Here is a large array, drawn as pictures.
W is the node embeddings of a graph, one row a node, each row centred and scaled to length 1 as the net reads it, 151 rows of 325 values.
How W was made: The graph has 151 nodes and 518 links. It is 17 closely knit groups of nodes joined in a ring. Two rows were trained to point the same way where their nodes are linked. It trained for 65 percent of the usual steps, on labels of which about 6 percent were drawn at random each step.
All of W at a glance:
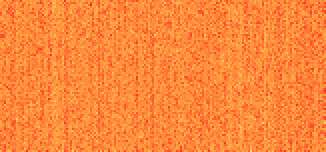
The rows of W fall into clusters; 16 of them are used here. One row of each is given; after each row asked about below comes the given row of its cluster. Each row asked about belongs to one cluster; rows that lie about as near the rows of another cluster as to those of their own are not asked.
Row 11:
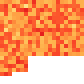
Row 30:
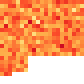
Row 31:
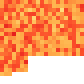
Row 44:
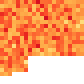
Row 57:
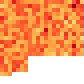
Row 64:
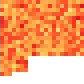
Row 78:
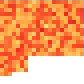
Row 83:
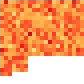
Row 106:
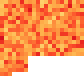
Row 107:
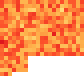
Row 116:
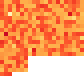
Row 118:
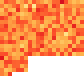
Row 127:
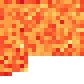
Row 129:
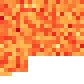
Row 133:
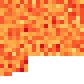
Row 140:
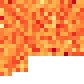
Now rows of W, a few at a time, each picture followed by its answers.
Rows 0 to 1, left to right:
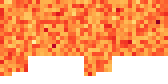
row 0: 64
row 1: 57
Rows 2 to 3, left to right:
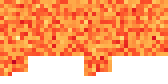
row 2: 118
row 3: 118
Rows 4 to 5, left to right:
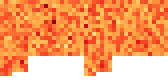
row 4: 83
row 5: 133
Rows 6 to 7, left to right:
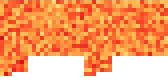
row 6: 133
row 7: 11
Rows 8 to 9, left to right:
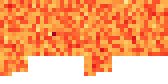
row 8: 106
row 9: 140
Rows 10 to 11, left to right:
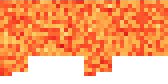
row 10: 30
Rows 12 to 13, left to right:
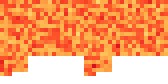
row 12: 30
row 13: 30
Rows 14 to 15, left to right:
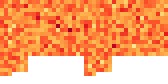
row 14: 107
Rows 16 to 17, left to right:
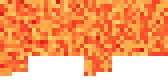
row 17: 140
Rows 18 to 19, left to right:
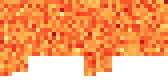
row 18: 106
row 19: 44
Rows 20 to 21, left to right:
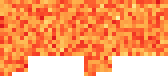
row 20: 118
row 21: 30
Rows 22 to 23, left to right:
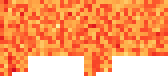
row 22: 140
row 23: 140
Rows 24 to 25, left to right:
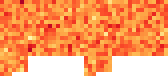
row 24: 116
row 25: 57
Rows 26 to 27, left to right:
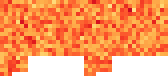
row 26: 140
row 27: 118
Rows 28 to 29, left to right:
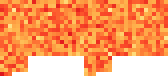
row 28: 11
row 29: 57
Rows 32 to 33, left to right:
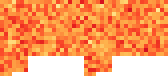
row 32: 44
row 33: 129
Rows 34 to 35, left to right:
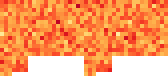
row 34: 129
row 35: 129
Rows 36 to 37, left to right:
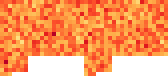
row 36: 129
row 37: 133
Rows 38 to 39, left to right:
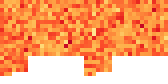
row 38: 64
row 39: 107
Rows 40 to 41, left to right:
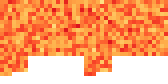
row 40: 31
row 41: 83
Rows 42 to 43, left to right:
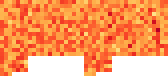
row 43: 31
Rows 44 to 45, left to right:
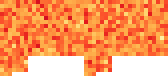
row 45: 127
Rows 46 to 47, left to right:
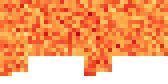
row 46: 106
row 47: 83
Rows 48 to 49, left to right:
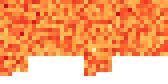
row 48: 30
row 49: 118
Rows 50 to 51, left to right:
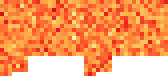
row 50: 118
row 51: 116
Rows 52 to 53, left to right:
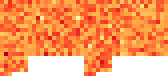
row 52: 106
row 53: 116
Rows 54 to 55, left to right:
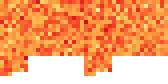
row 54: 83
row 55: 44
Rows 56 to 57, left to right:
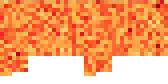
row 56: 31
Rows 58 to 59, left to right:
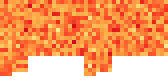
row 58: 83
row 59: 133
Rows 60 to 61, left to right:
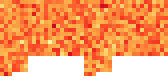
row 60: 57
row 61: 107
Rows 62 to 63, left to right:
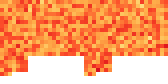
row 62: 64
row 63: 31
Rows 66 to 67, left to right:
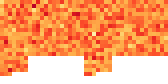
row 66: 106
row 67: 107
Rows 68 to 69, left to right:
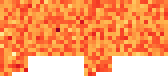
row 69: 133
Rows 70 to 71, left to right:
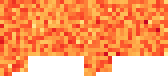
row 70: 133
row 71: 57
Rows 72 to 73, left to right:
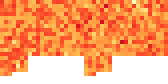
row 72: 78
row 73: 127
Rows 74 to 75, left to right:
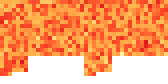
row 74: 83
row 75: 133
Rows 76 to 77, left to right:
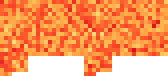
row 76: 78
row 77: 116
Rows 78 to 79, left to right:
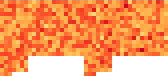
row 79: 116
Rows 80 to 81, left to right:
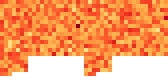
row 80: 44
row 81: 78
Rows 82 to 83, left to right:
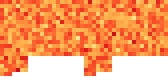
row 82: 127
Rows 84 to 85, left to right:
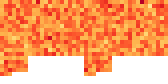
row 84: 106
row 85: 57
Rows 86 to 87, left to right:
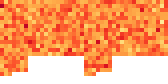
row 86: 140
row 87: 127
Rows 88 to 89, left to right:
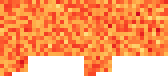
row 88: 133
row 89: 30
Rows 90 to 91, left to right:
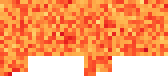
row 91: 83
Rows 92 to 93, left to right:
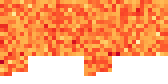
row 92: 11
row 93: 118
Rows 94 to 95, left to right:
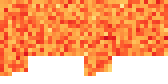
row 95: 57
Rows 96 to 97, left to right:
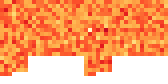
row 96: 116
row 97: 11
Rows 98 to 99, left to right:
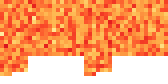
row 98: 31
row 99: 127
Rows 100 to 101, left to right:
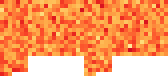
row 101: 129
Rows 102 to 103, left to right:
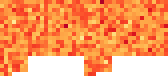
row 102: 57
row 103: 127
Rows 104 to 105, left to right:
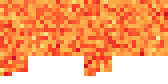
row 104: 11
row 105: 78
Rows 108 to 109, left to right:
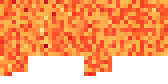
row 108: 133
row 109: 11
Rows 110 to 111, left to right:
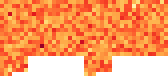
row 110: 118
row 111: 129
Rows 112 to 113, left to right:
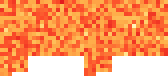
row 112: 78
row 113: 83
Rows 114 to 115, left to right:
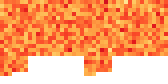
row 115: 129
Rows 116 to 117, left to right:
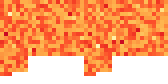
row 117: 116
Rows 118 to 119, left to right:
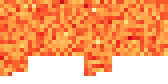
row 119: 30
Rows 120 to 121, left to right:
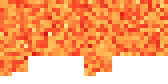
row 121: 129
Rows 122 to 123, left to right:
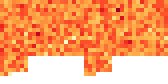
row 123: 57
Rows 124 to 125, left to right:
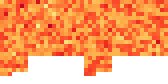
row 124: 127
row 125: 83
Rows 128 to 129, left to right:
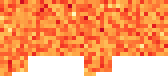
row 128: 78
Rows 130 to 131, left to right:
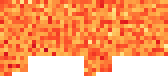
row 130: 30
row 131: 64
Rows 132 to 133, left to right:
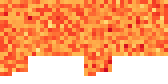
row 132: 11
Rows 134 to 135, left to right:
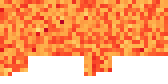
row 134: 127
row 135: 140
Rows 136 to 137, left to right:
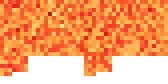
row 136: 133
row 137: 44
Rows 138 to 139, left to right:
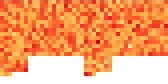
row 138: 129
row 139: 107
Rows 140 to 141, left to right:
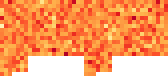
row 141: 107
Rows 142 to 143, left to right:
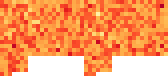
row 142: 140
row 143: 116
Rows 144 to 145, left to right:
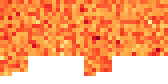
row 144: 31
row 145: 64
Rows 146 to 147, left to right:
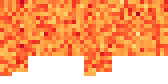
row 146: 116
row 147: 31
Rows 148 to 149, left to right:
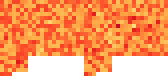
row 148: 116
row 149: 107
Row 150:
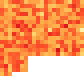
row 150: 57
